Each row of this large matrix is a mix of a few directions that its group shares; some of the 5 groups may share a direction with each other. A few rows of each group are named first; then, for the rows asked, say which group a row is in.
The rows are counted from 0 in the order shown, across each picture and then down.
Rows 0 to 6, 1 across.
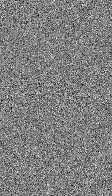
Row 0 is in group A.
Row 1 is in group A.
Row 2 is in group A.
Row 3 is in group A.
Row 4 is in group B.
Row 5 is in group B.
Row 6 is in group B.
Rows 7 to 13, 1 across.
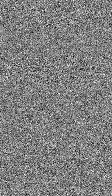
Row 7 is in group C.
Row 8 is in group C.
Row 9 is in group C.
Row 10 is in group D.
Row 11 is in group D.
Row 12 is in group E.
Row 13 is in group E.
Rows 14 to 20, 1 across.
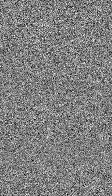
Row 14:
D
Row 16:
C
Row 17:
D
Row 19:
A
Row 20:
E
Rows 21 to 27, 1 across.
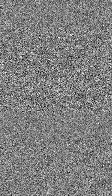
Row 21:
B
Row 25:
B
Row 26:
B
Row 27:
B
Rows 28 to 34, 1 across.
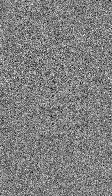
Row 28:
C
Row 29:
C
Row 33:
B
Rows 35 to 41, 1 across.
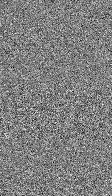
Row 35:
A
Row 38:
D
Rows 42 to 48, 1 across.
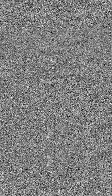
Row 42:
D
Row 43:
E
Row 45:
A
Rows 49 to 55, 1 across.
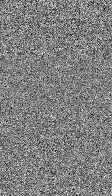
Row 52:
A
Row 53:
E
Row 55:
E
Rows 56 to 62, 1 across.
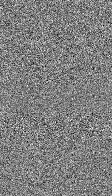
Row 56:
B
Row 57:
D
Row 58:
C
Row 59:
C
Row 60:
A
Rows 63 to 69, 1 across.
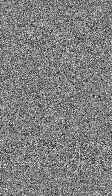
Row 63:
D
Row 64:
D
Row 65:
A
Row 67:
A
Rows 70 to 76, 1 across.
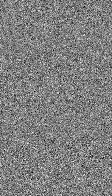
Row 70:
D
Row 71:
C
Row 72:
C
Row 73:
B
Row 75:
A
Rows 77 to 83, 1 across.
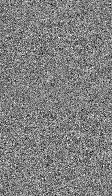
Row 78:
D
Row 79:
B
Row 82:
B
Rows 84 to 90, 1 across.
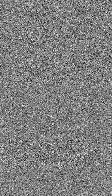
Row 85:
C
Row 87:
A
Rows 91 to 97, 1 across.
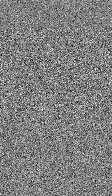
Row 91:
A
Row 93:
C
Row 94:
D
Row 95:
C
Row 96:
B
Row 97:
C
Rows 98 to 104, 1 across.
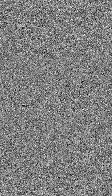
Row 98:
D
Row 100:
A
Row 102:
B
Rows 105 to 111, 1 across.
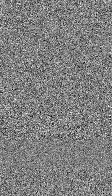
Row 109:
E
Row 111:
B
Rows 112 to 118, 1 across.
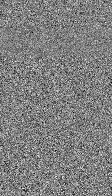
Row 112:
C
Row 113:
C
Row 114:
B
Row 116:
C
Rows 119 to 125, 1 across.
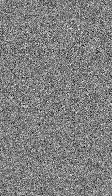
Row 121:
A
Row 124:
C
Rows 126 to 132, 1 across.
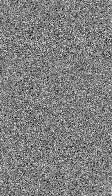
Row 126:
A
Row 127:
D
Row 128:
C
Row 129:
C
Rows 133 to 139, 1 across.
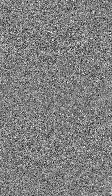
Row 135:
E
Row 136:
B
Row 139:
A
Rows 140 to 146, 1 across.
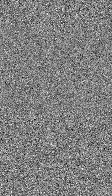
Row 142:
A
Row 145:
E
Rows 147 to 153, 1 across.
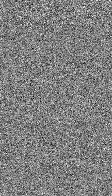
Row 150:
B
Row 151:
D
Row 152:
E
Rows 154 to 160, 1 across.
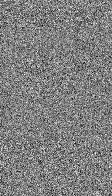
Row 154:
D
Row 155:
B
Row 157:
C
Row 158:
C
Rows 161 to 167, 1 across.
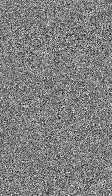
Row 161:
B
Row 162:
D
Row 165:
C
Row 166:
A
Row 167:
B
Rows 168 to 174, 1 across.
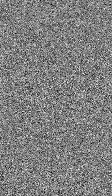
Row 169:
B
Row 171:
D
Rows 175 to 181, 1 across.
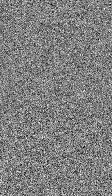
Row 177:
D
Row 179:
D
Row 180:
C
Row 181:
C
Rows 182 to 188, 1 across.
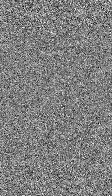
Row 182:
D
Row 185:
A
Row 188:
D
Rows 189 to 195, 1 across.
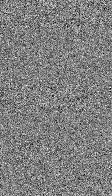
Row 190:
B
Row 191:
A
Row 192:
E
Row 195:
C
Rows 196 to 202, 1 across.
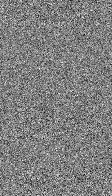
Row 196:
E
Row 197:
C
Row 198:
A
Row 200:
D
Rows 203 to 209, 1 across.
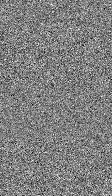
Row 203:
E
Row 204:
E
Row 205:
B
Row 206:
A
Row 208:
A
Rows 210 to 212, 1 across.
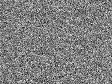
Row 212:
D
